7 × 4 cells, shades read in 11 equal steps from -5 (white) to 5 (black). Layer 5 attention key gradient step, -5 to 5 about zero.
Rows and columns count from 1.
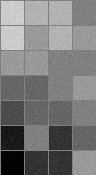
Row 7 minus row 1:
8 5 5 -1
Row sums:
-7 -7 -2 1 4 8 10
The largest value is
5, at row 7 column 1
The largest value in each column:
5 3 3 1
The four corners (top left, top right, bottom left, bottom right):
-3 0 5 -1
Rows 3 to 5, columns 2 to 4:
-1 0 0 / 1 0 -1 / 1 1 0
